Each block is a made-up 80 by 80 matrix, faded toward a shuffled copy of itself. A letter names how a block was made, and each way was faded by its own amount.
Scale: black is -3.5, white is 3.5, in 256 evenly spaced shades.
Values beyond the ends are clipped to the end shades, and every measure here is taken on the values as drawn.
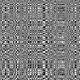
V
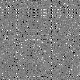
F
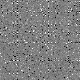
F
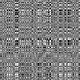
V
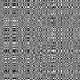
V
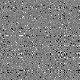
F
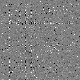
F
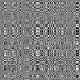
V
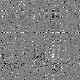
F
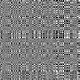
V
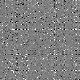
F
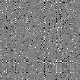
F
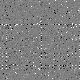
F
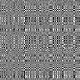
V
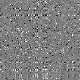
F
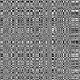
V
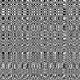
V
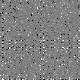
F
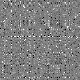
F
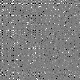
F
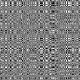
V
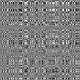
V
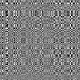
V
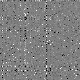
F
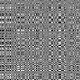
V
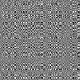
V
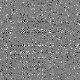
F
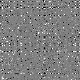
F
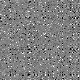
F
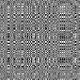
V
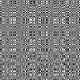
V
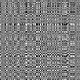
V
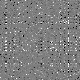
F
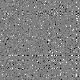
F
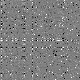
F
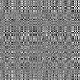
V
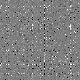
F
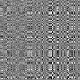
V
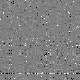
F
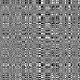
V
